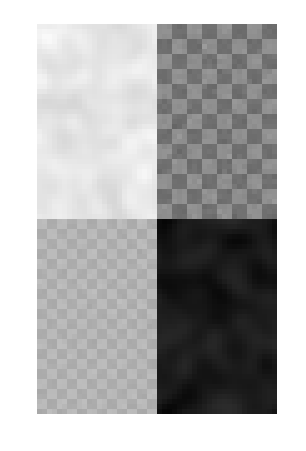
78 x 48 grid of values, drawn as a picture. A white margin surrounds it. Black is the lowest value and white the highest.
The table splits into 2 rows of 2 panels. Panel 1,1: very high, blotchy, faint in contrast. Panel 1,2: middling, checkered. Panel 2,1: high, checkered, faint in contrast. Panel 2,2: very low, blotchy, faint in contrast.
